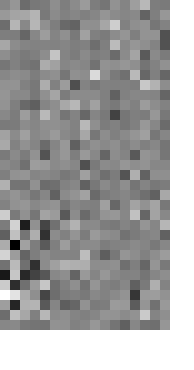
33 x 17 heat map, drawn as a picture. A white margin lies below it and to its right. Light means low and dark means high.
Odd rows or columns: none. Stripes: none. Histogram: heavy tails on both sides. Mirror symmetry: none. Slope: none. Odd patch: rougher, in the bottom left. Roughest part: bottom left.
